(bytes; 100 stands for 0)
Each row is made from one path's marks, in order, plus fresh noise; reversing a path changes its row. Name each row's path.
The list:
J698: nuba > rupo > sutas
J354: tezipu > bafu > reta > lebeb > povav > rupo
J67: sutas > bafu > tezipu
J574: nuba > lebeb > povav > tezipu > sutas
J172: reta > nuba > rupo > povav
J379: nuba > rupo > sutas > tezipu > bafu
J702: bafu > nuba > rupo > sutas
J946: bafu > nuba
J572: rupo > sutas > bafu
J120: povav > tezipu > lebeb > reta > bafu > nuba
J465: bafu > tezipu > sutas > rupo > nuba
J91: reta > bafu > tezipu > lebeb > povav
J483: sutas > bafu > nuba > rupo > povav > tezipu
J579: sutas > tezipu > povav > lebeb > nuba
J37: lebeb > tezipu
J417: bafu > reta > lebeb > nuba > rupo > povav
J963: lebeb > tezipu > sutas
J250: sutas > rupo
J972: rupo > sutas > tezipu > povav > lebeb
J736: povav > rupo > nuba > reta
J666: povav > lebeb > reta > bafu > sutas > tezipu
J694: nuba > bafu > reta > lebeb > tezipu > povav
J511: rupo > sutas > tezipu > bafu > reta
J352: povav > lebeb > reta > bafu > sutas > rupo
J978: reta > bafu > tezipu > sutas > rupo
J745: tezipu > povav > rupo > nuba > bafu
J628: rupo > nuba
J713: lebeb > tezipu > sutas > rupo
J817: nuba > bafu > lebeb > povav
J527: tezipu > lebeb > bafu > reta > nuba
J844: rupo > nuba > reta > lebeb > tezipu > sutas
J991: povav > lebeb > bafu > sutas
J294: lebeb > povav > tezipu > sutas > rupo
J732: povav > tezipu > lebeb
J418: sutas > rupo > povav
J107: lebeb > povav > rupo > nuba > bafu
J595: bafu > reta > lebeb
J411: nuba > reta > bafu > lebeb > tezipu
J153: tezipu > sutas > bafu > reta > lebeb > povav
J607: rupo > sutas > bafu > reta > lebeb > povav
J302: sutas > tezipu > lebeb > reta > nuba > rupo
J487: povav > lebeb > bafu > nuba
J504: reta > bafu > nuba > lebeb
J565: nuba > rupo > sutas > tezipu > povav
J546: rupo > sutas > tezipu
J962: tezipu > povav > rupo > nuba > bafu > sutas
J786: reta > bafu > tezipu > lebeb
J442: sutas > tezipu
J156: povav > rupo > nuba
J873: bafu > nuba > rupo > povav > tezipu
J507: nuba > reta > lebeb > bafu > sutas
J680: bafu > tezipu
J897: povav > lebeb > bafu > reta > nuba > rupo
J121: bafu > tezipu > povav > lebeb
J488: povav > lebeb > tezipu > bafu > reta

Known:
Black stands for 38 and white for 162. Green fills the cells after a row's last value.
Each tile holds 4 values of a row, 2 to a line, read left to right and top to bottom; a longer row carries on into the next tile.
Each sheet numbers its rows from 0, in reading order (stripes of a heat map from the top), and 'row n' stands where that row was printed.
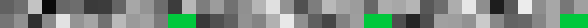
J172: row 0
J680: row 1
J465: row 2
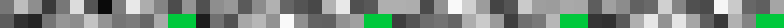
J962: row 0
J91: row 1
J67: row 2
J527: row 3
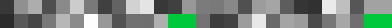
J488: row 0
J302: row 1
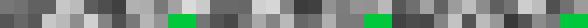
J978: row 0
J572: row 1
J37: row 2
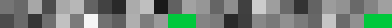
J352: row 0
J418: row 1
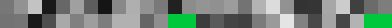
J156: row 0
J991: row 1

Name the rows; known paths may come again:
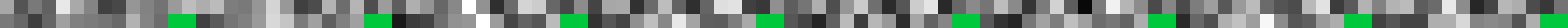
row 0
J250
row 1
J946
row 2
J121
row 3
J120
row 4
J294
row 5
J962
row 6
J91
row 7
J487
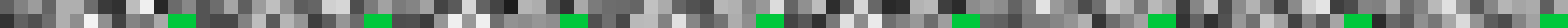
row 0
J666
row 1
J37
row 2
J417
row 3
J978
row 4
J897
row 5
J442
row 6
J732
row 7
J680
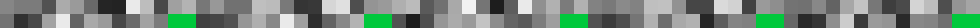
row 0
J302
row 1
J153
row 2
J465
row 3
J963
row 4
J713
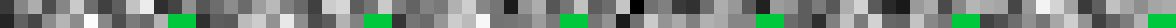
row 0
J488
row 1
J786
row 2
J595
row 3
J736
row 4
J607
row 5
J67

